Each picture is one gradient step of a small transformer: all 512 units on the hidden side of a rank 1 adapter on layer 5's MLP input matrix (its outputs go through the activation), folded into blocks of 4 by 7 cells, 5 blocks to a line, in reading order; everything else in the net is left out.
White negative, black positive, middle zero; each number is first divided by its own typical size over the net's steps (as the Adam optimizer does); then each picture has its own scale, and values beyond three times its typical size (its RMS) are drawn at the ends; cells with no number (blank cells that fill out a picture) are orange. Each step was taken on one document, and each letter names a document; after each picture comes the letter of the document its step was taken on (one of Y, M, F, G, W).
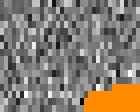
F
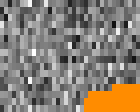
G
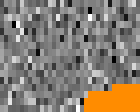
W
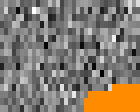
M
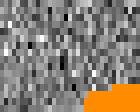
M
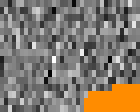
M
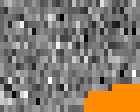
W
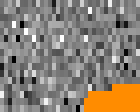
W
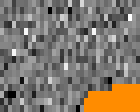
W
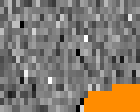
W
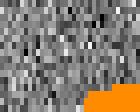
G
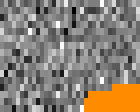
F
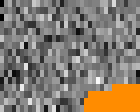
F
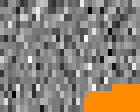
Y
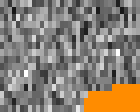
G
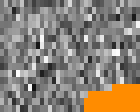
G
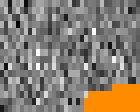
Y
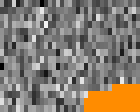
M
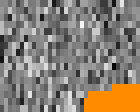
F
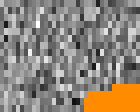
M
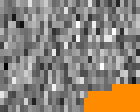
G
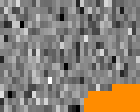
W
